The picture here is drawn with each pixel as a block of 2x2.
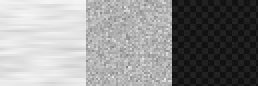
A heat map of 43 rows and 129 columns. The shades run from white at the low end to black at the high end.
It is made of 1 by 3 panels. Panel 1,1: very low, streaked across, faint in contrast. Panel 1,2: low, fine-grained. Panel 1,3: very high, checkered, faint in contrast.
